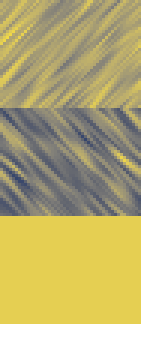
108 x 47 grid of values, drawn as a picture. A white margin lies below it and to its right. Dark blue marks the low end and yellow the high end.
The table splits into 3 rows of 1 panel. Panel 1,1: high, slanting up to the right. Panel 2,1: middling, slanting down to the right, strong in contrast. Panel 3,1: very high, flat.
